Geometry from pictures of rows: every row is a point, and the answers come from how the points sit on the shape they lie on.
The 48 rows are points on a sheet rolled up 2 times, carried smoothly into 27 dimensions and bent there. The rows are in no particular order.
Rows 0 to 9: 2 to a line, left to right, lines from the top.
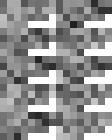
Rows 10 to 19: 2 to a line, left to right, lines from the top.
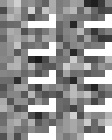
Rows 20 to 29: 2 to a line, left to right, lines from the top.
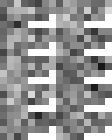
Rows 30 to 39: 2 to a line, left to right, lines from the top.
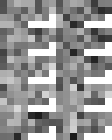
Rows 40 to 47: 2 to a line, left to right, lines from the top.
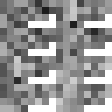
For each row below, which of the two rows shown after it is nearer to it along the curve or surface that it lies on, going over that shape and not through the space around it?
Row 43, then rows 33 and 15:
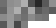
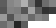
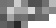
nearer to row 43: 33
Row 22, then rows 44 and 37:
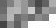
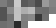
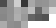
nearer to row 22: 44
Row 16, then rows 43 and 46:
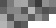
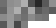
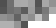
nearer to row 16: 43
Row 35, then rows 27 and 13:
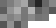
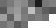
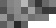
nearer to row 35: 27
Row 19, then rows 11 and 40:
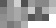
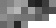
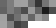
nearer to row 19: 11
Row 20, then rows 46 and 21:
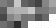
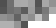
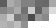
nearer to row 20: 21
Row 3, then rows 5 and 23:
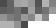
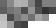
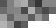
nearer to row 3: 5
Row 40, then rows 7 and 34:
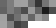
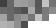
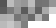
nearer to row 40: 7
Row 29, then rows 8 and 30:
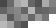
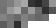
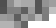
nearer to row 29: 30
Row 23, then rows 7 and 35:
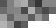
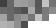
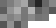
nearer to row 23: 35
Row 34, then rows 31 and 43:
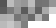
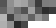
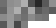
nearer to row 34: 31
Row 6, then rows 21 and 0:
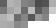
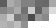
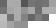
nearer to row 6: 0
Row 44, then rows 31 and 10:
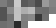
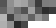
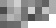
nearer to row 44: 10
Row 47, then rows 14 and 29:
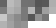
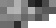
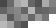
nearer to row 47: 29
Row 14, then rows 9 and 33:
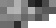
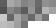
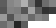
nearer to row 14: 33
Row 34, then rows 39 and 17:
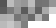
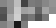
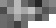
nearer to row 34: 39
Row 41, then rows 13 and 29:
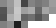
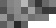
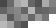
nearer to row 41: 13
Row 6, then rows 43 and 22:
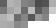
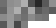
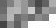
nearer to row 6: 22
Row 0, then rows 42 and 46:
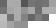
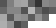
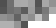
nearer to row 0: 46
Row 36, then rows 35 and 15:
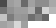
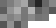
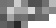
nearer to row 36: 15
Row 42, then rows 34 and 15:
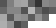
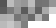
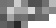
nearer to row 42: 15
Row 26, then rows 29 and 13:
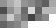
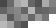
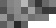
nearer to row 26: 13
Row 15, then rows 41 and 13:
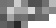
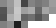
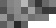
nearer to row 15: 41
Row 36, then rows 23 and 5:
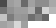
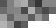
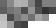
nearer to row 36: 5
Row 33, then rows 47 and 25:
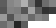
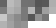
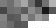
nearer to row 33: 25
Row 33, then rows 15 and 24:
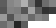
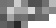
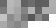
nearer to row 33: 15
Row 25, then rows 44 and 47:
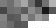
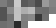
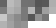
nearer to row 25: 44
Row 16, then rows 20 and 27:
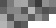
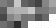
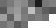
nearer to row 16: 27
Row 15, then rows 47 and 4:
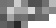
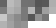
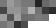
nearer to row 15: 4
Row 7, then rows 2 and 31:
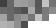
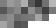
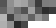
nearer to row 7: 31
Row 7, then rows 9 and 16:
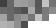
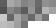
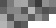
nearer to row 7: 9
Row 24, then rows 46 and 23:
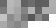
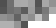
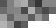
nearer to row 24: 46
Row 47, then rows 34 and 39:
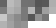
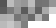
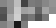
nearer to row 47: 39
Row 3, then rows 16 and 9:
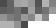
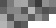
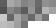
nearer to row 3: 9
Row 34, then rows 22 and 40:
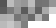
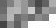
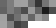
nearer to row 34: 40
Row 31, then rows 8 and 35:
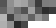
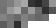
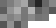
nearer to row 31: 8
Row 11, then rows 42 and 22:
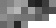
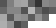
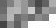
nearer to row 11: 22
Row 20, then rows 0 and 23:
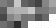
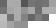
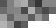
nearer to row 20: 0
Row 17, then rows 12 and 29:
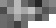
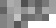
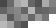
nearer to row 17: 12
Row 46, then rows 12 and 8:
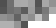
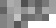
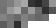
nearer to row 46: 12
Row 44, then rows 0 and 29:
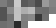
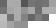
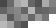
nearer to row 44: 0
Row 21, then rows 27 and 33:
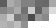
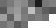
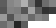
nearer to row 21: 33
